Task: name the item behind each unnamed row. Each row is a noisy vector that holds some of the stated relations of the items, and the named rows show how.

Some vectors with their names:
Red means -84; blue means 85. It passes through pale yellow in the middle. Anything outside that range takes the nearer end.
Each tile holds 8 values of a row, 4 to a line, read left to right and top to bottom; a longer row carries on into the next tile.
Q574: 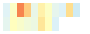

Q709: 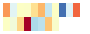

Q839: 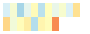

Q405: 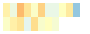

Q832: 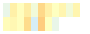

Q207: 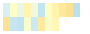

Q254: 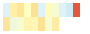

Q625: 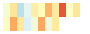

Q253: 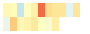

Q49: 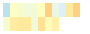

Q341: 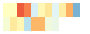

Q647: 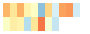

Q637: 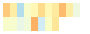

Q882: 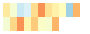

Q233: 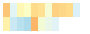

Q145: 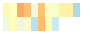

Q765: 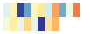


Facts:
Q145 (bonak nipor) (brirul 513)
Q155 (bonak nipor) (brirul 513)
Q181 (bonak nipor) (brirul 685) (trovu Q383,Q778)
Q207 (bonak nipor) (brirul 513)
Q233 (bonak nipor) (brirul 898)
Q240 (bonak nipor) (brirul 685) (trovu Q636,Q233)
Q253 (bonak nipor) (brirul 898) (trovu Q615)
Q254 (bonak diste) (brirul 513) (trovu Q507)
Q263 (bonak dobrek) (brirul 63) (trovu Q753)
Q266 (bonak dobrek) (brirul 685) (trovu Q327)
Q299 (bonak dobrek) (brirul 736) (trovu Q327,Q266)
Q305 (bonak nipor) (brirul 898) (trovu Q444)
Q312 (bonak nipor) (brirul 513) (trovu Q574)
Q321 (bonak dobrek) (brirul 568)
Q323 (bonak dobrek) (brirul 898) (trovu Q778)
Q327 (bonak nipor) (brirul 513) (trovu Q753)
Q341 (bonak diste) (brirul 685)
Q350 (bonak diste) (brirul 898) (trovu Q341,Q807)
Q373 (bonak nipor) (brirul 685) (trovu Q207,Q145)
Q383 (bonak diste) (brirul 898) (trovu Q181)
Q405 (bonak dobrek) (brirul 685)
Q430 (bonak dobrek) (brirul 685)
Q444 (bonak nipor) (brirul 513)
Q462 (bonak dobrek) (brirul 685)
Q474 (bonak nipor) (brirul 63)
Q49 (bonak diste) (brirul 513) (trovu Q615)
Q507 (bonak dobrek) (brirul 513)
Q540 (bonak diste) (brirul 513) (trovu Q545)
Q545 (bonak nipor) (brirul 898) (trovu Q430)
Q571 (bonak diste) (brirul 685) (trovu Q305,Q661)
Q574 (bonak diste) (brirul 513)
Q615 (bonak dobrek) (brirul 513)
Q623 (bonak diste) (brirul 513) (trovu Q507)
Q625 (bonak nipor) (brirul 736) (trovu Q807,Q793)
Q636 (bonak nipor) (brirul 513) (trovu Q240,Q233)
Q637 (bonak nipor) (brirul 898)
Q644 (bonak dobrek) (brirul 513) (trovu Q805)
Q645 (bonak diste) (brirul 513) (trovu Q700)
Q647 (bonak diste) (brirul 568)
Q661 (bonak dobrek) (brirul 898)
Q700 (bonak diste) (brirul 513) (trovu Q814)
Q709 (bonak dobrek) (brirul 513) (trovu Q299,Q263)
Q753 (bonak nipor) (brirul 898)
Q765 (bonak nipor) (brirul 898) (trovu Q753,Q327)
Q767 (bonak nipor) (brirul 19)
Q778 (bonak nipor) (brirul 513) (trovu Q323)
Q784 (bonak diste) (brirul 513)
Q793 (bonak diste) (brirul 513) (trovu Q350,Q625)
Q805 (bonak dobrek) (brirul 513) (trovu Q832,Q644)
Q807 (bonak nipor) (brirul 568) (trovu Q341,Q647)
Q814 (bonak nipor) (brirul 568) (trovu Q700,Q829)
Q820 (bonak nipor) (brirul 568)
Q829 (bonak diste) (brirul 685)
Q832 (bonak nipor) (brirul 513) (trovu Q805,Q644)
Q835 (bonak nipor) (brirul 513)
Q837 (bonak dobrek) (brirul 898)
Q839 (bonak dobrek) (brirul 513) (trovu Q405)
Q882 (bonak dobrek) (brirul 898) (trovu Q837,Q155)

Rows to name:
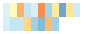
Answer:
Q327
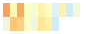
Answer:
Q321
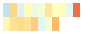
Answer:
Q571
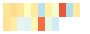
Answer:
Q807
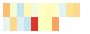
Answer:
Q383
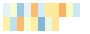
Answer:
Q323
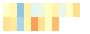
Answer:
Q181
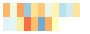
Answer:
Q299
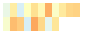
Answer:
Q350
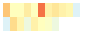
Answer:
Q545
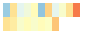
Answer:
Q645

